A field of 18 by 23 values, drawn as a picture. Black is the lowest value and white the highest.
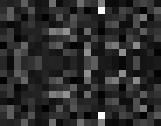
The grain is fine, like static. The values are skewed, with a long tail toward high values. Overall the values sit about 20% of the way up the scale. There are no regular stripes. It is mirror symmetric from top to bottom.
